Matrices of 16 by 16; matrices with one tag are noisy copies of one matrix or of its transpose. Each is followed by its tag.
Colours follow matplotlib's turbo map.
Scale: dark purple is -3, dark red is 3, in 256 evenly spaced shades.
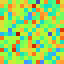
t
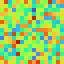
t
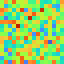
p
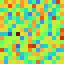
t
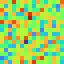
p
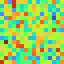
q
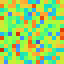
t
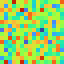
p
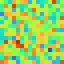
q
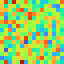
p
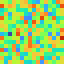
t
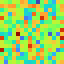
t
